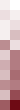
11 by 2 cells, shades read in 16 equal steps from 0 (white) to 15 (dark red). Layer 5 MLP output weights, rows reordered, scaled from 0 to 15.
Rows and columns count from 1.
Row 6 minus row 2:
1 7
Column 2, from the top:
0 1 2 4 2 8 8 9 8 11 15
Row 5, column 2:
2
